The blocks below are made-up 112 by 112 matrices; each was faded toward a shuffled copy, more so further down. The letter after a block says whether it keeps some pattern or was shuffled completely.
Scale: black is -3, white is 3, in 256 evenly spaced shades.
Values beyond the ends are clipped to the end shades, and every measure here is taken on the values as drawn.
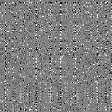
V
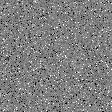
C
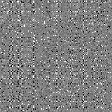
V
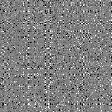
V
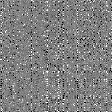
V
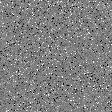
C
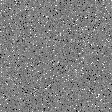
C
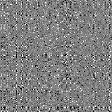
V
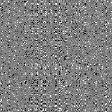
V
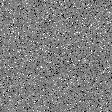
C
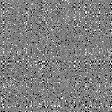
V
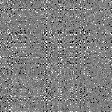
V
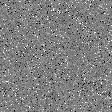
C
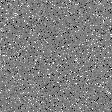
C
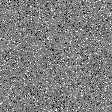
C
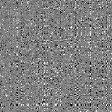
V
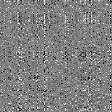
V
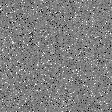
C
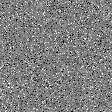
C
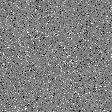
C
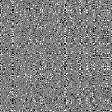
V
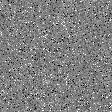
C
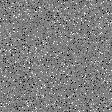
C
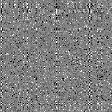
V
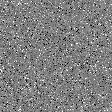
C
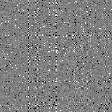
V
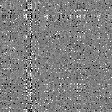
V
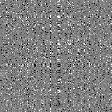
V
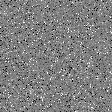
C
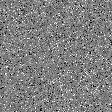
C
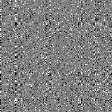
V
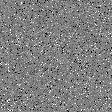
C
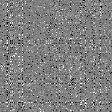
V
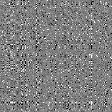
V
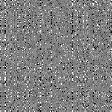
V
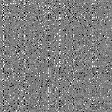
V
